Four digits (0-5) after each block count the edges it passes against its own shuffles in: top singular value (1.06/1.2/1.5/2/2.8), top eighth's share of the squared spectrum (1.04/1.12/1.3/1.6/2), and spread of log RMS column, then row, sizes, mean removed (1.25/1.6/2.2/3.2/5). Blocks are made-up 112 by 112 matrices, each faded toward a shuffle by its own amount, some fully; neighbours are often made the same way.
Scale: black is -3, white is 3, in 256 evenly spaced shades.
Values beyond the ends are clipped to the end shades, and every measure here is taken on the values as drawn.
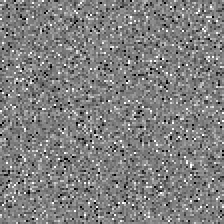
0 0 0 0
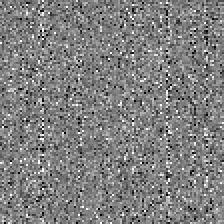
1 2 3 0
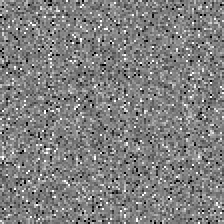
0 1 1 0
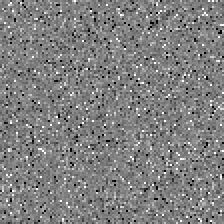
0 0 0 0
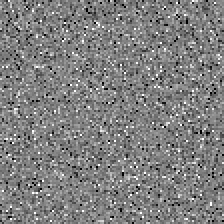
0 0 0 0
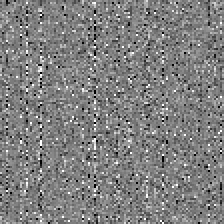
2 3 3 0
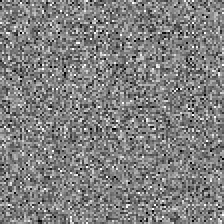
4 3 2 2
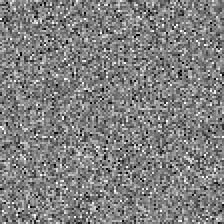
0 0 0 0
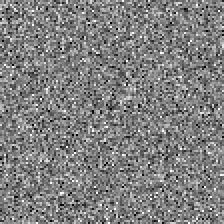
2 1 0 0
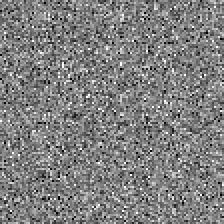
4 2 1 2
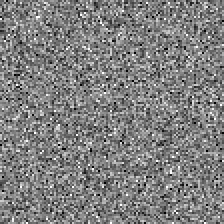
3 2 0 0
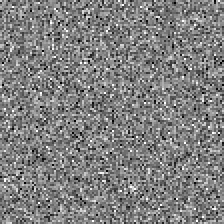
1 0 0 0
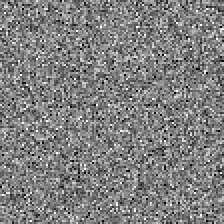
2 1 0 0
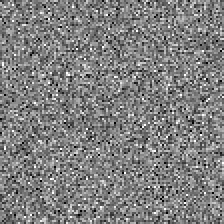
2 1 0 0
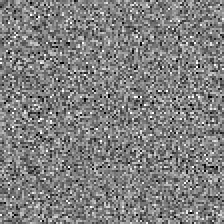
4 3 1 2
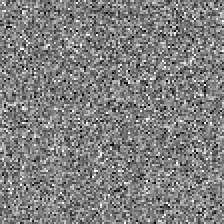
3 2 1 1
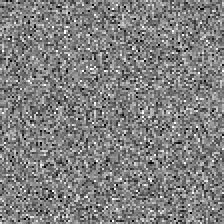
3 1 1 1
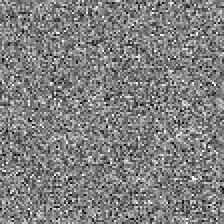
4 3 1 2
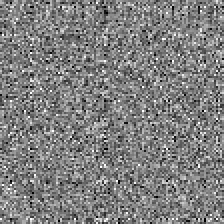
4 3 2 2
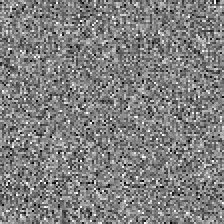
3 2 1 1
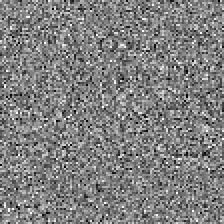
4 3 1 1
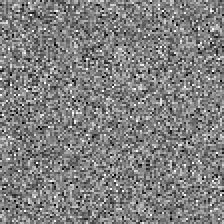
2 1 0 0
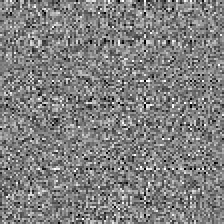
4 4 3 3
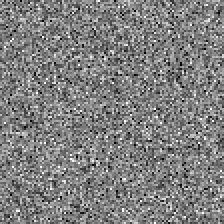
1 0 0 0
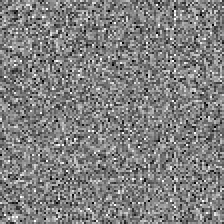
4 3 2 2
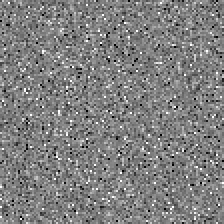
0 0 1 0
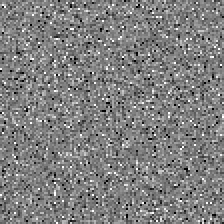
0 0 1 0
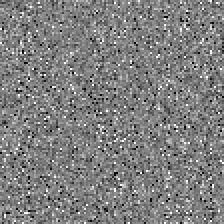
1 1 2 0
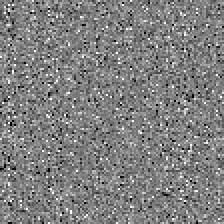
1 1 2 0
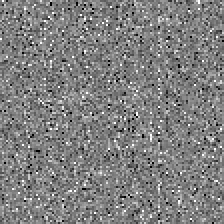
1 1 2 0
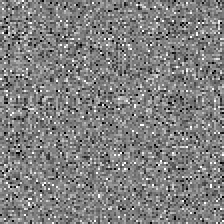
4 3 2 2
